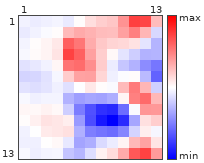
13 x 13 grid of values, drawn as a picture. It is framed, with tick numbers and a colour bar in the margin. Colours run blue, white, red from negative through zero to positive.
Ninth with the lowest average: bottom middle. Lone odd cells: none. Average level on the scale: 50%. Seam: vertical, 30% of the way across, the left part calmer.
